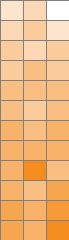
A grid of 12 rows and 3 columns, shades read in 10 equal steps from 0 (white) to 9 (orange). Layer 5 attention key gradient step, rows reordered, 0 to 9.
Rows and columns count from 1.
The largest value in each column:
7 9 9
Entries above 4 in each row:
0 0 0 1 3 2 3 3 3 3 3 3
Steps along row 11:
down up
